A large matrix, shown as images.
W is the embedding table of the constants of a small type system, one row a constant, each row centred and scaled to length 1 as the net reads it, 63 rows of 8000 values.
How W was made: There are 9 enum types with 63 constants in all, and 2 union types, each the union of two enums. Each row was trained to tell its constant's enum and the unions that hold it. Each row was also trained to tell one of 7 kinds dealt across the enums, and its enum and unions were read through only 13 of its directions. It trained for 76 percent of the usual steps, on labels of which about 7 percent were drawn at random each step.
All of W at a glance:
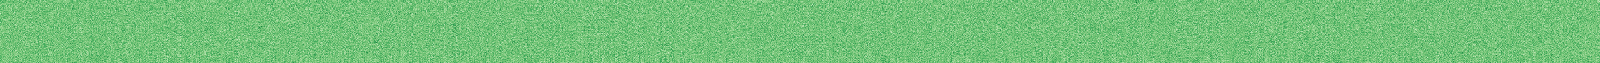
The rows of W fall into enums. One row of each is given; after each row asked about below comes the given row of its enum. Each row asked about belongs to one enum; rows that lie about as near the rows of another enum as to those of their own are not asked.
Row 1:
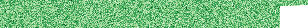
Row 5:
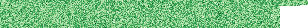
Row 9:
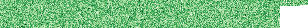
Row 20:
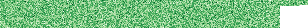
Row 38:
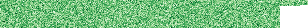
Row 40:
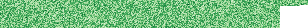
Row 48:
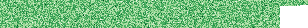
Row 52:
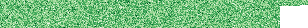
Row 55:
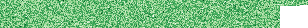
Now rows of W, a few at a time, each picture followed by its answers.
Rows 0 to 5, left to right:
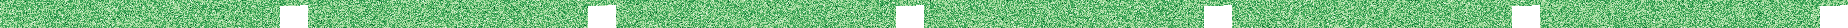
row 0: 48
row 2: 9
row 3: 55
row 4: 20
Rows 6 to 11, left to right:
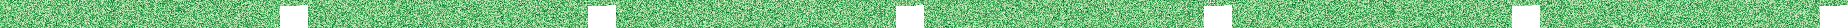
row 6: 5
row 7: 52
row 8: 9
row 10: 38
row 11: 40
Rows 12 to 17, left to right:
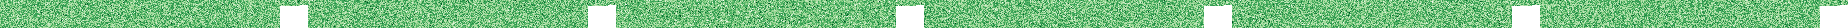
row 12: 38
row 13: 48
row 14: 52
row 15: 20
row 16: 48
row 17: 5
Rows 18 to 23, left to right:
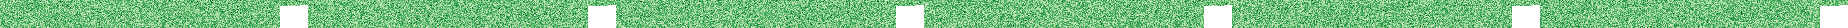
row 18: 48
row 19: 55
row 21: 48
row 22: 52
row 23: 20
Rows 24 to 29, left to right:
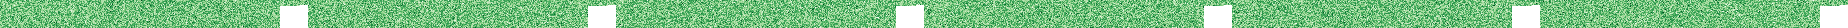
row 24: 5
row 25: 1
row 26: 9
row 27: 5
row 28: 55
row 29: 1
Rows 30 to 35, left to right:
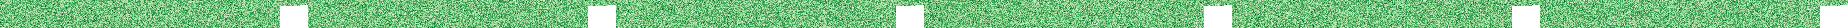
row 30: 9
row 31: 38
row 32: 55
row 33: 48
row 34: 20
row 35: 38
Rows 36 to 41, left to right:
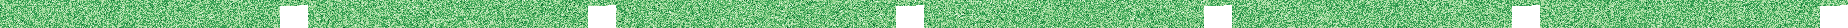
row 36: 5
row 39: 55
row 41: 5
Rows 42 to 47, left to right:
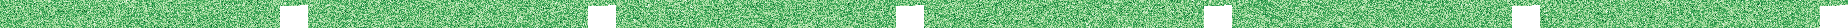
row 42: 1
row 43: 9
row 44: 52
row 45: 9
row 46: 38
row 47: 9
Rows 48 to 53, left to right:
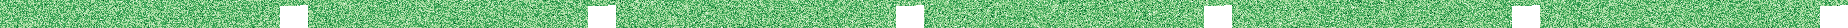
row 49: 40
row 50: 5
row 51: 38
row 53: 38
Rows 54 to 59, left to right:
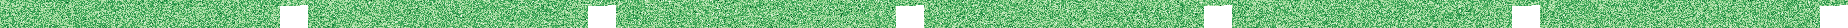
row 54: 5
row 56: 52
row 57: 38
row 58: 55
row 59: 20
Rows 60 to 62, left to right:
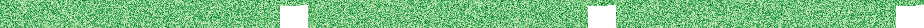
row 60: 55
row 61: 20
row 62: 9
